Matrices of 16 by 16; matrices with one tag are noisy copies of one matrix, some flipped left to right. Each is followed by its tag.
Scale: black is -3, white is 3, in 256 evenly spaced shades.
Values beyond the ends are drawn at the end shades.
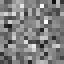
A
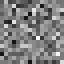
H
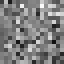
A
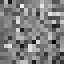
A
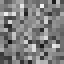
A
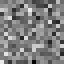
H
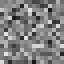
H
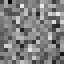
A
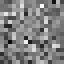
A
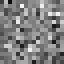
A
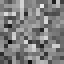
A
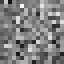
A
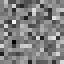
H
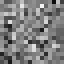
A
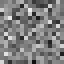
H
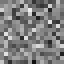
H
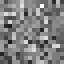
A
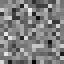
H
